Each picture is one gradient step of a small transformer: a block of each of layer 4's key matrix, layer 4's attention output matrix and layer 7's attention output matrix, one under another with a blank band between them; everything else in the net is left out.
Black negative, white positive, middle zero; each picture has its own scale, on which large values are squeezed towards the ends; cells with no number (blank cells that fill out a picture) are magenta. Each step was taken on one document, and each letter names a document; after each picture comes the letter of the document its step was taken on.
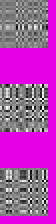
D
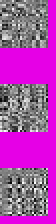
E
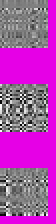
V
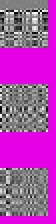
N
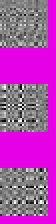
E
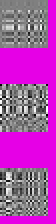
D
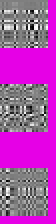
D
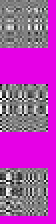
D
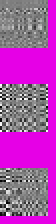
N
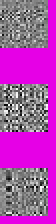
E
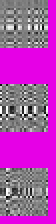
D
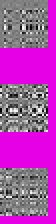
N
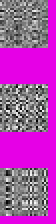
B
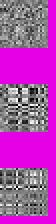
E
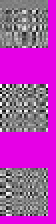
V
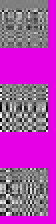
N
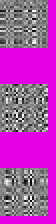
B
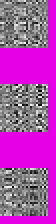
B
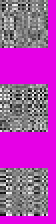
V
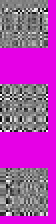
N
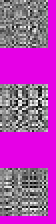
B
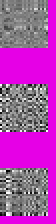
V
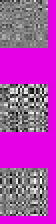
E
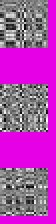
E
